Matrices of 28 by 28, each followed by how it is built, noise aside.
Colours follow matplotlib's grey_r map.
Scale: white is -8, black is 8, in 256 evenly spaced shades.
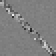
banded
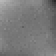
smooth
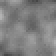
smooth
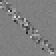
banded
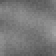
smooth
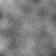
smooth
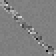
banded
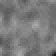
smooth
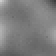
smooth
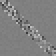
banded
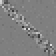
banded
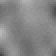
smooth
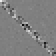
banded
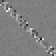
banded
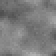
smooth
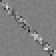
banded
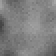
smooth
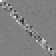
banded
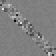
banded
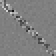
banded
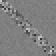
banded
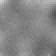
smooth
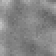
smooth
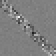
banded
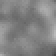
smooth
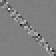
banded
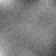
smooth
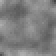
smooth
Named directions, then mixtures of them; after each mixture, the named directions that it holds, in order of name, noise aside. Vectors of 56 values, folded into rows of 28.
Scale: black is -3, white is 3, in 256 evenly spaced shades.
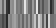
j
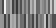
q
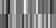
j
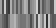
j, q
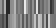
j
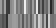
j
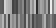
j, q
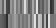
j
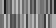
q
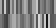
j, q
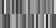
j, q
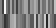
j, q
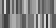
j, q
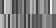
j, q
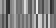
j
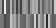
j, q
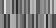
q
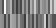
q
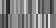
j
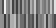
q
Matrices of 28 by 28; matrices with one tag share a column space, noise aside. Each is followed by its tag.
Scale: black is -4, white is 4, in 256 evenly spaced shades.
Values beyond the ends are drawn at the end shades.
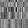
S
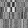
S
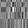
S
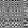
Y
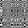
Y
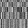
S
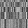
S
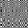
Y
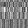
S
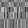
S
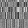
S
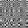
Y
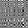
Y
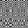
Y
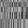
S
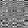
Y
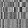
S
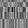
S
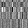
S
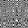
Y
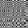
Y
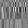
S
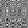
Y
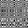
Y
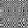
Y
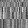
S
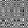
Y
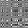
Y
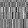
S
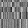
S
